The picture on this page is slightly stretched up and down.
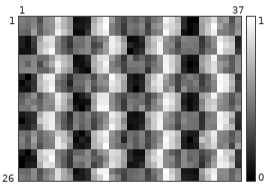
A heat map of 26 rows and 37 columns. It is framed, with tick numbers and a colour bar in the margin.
Odd rows or columns: none. Slope: none. Stripes: upright, repeating 4 times.
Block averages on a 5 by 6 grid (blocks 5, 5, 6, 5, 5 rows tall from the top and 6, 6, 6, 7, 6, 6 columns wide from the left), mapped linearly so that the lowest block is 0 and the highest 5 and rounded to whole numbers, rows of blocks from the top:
2 1 5 2 0 5
2 1 5 2 0 5
2 0 5 2 0 5
2 1 5 2 0 4
2 1 5 2 0 5
